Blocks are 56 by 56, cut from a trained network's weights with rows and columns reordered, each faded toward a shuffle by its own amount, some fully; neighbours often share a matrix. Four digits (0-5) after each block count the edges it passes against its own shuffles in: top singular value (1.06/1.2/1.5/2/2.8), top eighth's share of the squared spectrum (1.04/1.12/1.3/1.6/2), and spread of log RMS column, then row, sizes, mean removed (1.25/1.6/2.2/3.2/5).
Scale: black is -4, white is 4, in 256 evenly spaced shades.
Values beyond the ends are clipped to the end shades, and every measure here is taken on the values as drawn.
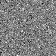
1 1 0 0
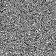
1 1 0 1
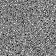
1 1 0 0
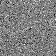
0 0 0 0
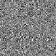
3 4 2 2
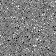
0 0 0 0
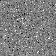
0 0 0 0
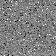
0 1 0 0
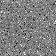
0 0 0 0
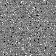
0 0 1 0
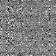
2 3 3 0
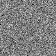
1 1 0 0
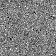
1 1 0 0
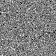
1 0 0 0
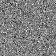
0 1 0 0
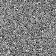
1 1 0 0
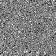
1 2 0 1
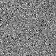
1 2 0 1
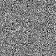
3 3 2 1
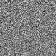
3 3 1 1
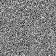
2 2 0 0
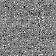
1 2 2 0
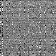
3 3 3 0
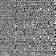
2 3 3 0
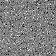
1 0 0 0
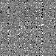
2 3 3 0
